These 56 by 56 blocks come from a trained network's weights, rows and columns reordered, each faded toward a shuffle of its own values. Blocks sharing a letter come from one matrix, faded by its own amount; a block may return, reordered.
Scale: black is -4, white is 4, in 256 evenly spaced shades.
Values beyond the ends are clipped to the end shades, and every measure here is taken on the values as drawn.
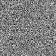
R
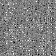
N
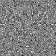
R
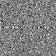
R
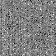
N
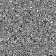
R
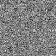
R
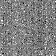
N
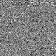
R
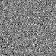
R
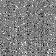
N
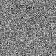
R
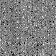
N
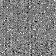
N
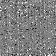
N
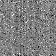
N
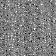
N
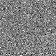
R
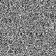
R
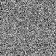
R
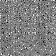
N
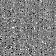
N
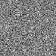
R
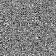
R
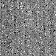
N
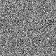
R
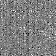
N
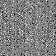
N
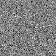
R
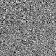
R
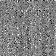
N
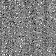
N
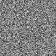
R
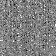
N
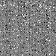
N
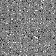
N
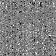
N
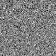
R
